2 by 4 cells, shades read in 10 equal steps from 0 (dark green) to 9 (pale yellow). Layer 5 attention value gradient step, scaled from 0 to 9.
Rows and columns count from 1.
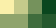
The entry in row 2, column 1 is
5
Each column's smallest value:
5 5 2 0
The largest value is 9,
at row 1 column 1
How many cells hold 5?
2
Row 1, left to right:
9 7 4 0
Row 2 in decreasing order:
5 5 2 1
